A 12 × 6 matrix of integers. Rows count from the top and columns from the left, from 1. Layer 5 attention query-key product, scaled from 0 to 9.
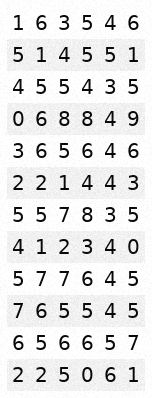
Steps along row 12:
same up down up down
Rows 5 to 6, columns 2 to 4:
6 5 6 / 2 1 4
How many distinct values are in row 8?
5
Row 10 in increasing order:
4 5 5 5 6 7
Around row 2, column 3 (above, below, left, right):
3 5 1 5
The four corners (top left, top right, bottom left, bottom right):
1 6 2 1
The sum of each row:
25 21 26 35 30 16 33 14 34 32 35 16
